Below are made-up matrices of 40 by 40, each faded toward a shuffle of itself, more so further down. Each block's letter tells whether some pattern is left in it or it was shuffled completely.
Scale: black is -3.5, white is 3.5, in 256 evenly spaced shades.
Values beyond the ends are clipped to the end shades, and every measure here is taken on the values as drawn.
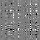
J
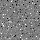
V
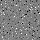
V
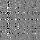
J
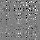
J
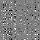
J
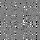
J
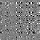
J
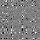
J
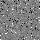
V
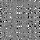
J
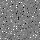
V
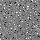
V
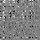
J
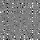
J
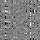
J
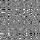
J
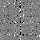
J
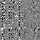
J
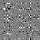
J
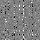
J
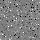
V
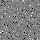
V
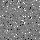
V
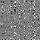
J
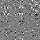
J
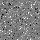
V
